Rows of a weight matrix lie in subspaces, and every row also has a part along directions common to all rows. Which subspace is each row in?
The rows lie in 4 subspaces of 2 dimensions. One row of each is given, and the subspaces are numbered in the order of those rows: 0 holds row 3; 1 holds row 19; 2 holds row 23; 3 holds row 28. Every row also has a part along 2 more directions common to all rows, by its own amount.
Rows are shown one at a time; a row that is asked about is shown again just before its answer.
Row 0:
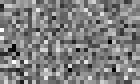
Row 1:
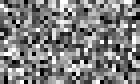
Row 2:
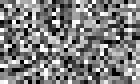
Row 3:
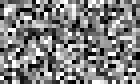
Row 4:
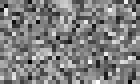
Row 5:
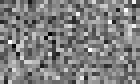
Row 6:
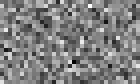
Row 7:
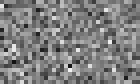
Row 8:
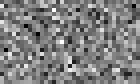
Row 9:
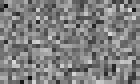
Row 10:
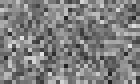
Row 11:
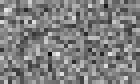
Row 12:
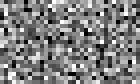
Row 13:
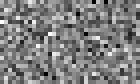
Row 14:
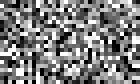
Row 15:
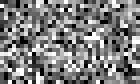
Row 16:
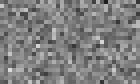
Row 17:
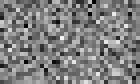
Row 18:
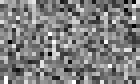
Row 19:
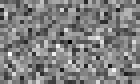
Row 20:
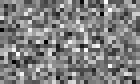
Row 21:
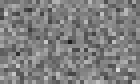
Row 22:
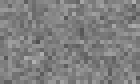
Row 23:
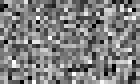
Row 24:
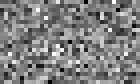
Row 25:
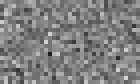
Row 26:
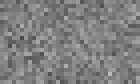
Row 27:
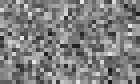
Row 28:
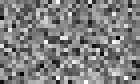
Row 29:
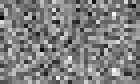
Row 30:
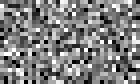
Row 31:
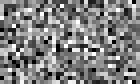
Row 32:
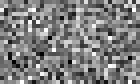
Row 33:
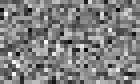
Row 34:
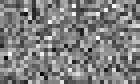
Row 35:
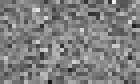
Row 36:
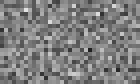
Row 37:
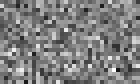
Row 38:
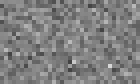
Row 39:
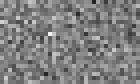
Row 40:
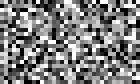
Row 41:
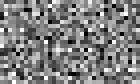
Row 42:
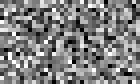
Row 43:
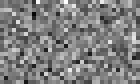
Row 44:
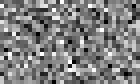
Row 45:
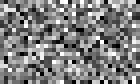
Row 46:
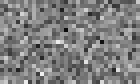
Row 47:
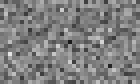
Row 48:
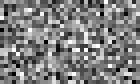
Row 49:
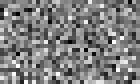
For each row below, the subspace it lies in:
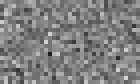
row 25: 0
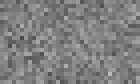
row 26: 1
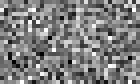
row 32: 2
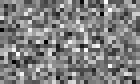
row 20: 2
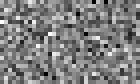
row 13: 0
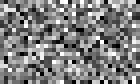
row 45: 3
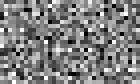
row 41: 2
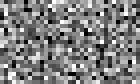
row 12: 2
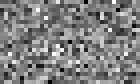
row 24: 1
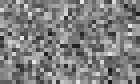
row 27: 1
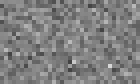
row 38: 3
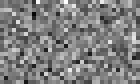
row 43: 0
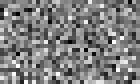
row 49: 2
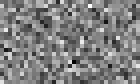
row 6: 3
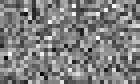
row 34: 2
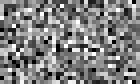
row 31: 0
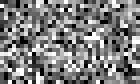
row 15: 1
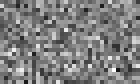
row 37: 1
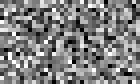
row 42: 3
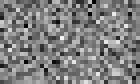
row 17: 3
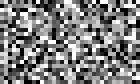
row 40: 0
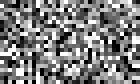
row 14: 1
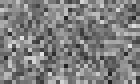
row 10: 1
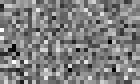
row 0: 3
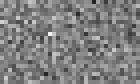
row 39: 0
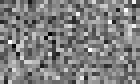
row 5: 0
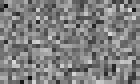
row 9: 2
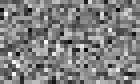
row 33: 1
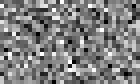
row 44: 3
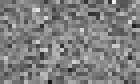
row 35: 1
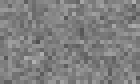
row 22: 1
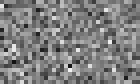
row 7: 3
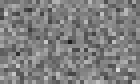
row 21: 2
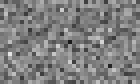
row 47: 1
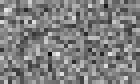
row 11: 0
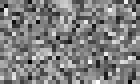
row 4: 2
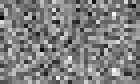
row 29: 3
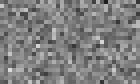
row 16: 0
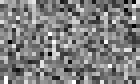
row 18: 0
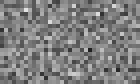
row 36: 2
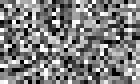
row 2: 3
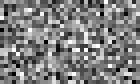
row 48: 2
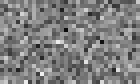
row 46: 3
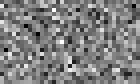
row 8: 3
